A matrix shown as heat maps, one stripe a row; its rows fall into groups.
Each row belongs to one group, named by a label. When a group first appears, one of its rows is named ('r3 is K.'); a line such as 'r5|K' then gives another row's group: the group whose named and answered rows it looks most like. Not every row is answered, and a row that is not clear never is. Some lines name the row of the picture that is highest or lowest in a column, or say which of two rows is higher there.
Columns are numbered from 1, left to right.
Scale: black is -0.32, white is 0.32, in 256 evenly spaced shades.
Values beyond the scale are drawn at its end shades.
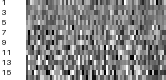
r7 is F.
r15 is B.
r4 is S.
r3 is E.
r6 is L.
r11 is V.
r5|S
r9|F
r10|B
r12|S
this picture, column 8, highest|16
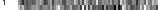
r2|L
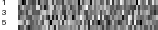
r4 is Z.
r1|B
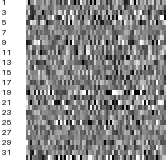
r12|L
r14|B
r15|S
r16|L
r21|V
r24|E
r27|S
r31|B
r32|Z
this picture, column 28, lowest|32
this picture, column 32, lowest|25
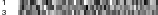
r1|V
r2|V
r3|F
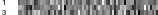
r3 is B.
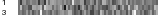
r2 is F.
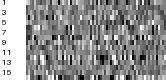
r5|L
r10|Z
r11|E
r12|E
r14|S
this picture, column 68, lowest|3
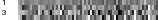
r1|L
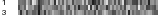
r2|B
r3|F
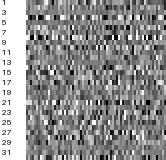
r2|L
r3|E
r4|V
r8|B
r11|S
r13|L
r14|V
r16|S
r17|V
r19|Z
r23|E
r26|F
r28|Z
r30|B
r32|E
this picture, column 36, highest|10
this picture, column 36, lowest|21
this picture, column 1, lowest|10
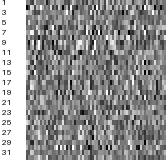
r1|B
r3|L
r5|S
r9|F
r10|F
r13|B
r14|F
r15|B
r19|Z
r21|E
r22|L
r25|S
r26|F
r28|F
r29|B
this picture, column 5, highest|15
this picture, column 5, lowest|9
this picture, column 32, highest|19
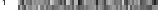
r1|V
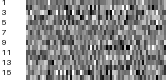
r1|Z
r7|V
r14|L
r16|E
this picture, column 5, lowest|4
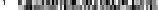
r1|Z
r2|L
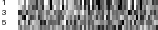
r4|B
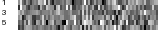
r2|S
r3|L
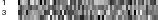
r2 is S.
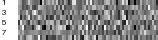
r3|E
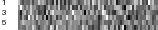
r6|E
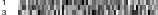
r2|B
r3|E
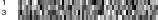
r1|E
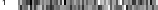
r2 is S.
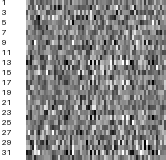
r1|B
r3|S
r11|V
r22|V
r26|V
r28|E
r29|B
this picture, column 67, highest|31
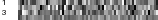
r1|V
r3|E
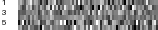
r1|S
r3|B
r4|S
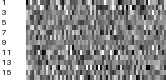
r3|L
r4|B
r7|E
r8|S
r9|S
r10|L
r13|F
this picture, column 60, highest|6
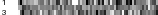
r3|V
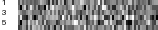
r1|Z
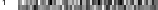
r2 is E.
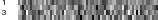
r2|V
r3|B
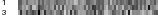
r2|E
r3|F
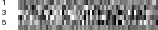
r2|V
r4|F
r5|L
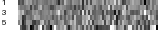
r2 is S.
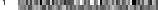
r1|Z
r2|V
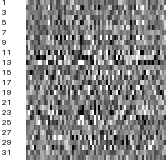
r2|Z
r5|Z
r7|F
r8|Z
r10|S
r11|Z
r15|B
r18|Z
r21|V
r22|Z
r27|E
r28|F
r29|L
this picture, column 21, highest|8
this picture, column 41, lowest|17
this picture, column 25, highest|10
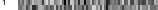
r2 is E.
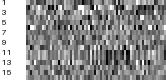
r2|F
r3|S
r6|E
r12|L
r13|B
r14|Z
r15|V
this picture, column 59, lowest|9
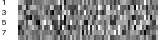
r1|L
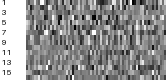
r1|E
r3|V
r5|B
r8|Z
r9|Z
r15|L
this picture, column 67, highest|16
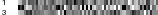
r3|L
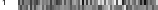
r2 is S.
